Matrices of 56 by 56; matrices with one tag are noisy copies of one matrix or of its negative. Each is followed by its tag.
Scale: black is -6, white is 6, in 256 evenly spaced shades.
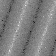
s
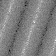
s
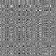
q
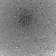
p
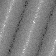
s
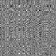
q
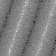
s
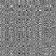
q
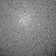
p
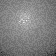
p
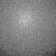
p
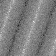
s
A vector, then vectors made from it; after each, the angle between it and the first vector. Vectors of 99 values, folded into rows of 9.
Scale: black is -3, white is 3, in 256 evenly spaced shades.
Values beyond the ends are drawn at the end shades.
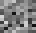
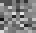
partly opposed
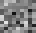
nearly parallel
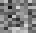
partly aligned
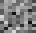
nearly parallel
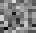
nearly parallel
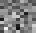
partly opposed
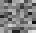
partly opposed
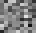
partly aligned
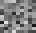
nearly parallel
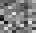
nearly opposite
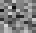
orthogonal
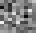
partly opposed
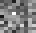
nearly opposite
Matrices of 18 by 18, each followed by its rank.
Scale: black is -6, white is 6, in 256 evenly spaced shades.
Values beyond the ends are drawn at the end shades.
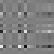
one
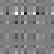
one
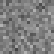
full rank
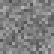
full rank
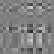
two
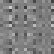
two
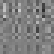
two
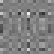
two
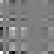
one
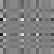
one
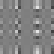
one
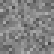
full rank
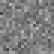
full rank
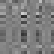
two
